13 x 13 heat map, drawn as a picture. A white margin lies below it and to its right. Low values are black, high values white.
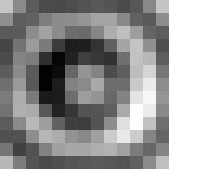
Grain: blotchy. Rings: centred on the centre. Average level on the scale: 50%. Ninth with the highest average: middle right.
